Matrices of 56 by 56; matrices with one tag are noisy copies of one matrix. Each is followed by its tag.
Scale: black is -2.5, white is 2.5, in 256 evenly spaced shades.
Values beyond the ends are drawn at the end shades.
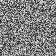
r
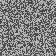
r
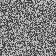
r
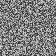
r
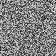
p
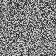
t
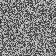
r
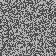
r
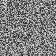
t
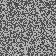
t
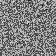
r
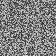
t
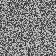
t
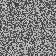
t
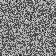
r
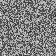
r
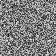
p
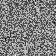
t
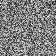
t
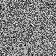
t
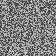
t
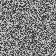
p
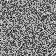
p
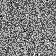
t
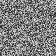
r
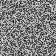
p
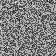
p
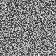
t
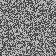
r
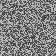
p
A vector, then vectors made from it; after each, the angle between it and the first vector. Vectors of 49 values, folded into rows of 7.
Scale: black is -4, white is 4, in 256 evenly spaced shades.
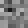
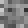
partly aligned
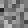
orthogonal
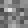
nearly opposite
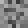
partly aligned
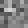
nearly opposite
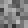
partly opposed
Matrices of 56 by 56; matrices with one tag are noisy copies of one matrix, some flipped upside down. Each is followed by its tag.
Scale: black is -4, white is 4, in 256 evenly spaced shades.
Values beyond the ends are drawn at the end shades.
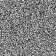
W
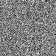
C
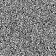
W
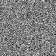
C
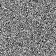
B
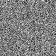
C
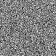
W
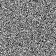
B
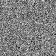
C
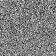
W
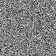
B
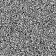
W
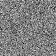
W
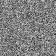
C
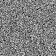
W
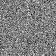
C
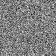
C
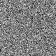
B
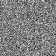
C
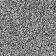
W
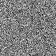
B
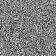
W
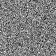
B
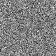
B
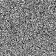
W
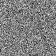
B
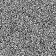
W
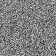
W
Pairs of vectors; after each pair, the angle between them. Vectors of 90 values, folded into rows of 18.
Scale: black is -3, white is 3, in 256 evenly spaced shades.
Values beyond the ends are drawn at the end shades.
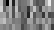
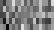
partly opposed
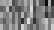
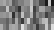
nearly parallel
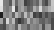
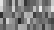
nearly parallel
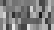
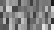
orthogonal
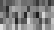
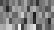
partly aligned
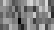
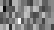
partly opposed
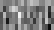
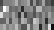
partly opposed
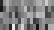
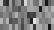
partly opposed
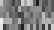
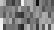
nearly parallel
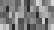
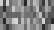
orthogonal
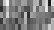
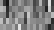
nearly opposite
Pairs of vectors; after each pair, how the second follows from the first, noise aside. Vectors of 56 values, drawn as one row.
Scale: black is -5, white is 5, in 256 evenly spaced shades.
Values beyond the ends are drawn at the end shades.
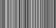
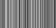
copied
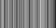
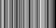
scaled up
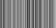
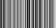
scaled up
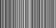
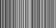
copied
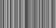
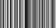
scaled up
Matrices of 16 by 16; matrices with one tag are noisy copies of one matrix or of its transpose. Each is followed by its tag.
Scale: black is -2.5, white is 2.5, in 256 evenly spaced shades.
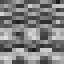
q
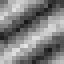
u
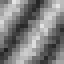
u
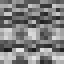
q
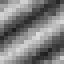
u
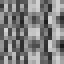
q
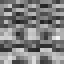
q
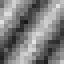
u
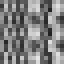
q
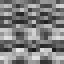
q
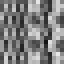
q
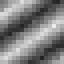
u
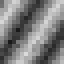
u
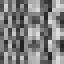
q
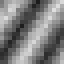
u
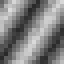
u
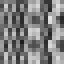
q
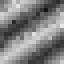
u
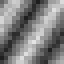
u
